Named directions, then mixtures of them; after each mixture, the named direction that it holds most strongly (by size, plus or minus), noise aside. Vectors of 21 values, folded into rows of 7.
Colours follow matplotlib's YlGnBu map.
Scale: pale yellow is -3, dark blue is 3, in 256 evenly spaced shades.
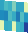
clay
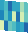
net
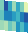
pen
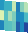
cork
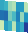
clay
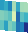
cork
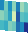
cork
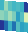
pen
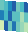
cork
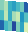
clay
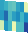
clay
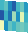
net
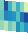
pen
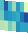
pen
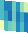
pen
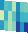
cork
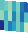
net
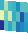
cork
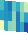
net
